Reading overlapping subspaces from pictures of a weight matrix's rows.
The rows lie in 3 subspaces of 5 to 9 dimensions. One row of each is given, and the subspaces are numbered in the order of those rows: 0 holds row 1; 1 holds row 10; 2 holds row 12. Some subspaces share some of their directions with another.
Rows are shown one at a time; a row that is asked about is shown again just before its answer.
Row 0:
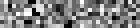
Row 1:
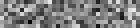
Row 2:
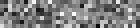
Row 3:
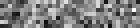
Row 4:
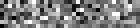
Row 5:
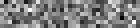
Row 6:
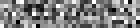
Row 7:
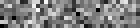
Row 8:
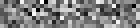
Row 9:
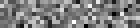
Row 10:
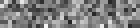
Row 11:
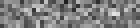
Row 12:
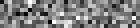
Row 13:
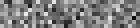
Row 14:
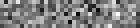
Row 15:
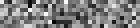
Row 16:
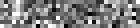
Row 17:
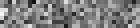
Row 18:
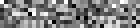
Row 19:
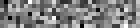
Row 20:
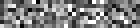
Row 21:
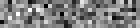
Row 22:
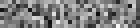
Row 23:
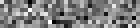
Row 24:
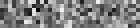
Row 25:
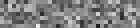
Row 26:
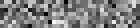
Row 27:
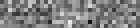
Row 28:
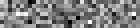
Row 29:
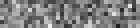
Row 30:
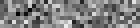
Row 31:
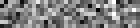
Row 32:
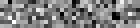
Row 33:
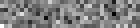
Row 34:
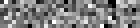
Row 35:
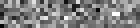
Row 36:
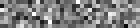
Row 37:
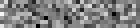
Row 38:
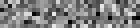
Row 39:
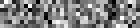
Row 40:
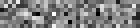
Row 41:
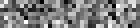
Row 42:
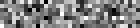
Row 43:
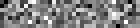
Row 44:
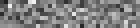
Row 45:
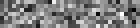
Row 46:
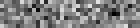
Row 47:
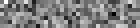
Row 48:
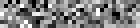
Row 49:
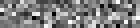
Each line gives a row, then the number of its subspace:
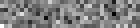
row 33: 0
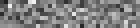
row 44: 0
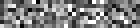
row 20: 0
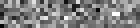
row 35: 2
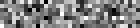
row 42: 1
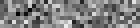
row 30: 1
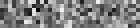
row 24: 2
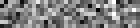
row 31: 1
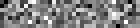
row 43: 0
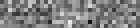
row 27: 0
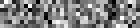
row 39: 0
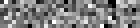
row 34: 1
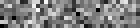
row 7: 1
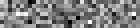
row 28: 0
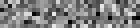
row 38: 1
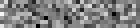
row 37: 2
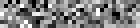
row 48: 1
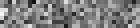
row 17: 2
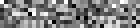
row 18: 2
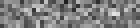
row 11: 2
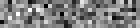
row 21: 1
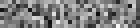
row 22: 1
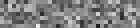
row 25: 0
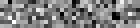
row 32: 1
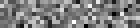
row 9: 1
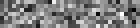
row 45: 0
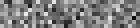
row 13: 0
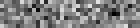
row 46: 2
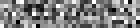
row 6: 1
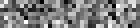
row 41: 1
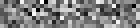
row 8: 2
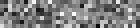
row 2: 0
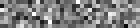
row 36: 1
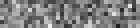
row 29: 1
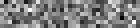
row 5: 0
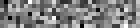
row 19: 0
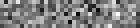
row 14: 1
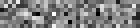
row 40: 1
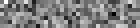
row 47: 0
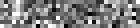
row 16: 1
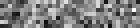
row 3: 1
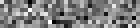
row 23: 2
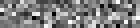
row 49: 1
